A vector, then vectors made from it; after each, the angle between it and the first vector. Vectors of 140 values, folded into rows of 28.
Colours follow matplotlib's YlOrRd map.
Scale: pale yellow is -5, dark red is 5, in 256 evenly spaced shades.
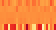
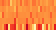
nearly parallel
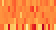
nearly opposite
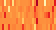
orthogonal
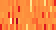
orthogonal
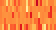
partly aligned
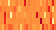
orthogonal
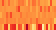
nearly parallel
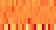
nearly opposite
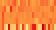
nearly opposite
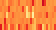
partly aligned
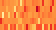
partly aligned
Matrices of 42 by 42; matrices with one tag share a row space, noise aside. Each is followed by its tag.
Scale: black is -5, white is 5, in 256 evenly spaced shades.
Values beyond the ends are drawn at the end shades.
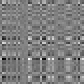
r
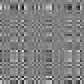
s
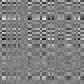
r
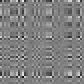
s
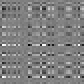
r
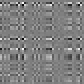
s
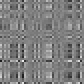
s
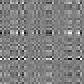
s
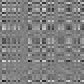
r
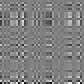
s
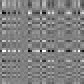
r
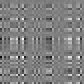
s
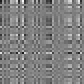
s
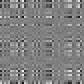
s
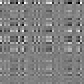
s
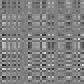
r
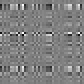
s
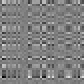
r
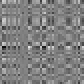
r
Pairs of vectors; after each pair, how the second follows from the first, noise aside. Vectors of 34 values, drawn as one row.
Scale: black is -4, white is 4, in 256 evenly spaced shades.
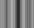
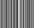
sign-scrambled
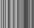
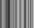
reversed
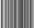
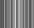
wrapped around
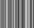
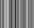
reversed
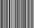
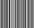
copied
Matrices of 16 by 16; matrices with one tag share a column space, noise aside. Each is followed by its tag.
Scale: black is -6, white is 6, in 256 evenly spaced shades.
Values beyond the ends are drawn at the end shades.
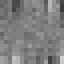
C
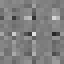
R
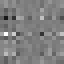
R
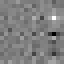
R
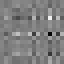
R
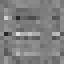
R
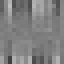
C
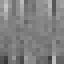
C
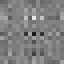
R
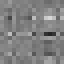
R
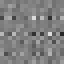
R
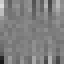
C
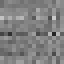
R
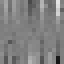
C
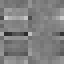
R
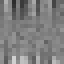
C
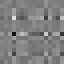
R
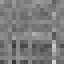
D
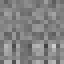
D
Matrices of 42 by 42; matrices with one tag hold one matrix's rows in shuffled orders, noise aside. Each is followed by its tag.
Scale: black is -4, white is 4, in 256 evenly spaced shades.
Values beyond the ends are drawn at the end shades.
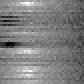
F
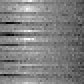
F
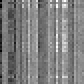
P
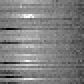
F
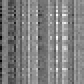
P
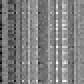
P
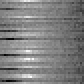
F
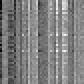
P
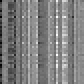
P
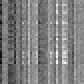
P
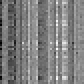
P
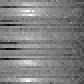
F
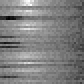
F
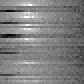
F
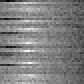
F
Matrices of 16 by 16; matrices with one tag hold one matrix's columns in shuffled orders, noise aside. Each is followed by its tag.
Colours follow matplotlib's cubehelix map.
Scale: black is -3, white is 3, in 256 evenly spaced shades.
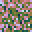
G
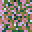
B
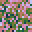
G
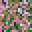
B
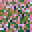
G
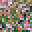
G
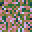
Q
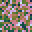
B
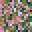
B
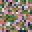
B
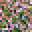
G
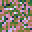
Q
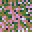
Q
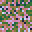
Q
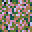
B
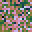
Q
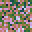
Q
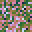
Q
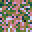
Q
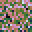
G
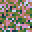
G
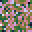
B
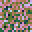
G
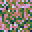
G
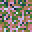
Q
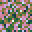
G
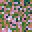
Q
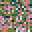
Q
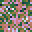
Q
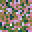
B
